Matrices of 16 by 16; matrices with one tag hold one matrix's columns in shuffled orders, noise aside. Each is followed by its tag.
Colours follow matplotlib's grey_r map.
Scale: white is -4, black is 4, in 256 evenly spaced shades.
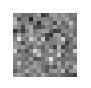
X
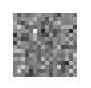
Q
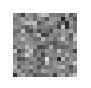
X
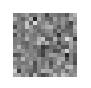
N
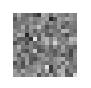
N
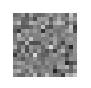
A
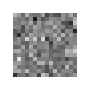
X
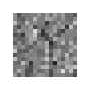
Q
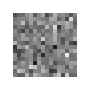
A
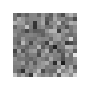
A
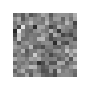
Q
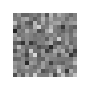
A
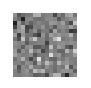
X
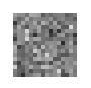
Q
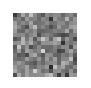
N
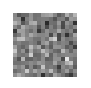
X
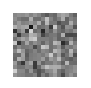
Q
